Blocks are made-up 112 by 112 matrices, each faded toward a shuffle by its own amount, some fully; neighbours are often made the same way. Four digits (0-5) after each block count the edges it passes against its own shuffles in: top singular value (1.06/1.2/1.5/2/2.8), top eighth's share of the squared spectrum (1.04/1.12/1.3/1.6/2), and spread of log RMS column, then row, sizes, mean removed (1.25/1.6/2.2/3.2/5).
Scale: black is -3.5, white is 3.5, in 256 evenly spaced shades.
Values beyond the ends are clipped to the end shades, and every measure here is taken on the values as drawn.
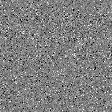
3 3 0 2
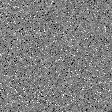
1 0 0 0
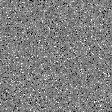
3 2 0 0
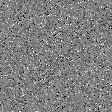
2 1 0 0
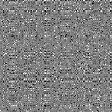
5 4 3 3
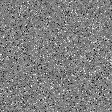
0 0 0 0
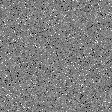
0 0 0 0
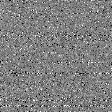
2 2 0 3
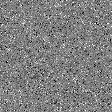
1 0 0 1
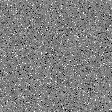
0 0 0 0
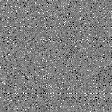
4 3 2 2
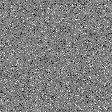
2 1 0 0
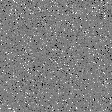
2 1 0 0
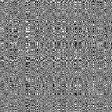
5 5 4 4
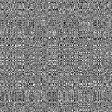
5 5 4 3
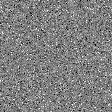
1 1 0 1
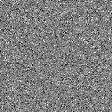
3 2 1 1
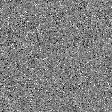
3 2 0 0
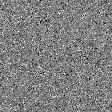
2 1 0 0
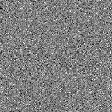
4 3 1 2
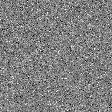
1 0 0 0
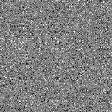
4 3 2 2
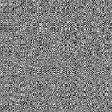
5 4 3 3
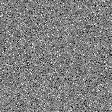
3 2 0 0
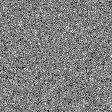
1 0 0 0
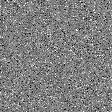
0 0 0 0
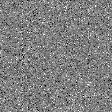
2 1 2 0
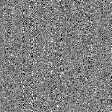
3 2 3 0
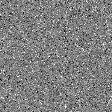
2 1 1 0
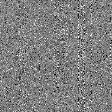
3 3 3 0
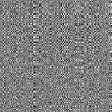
5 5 4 4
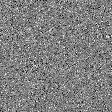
2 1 0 0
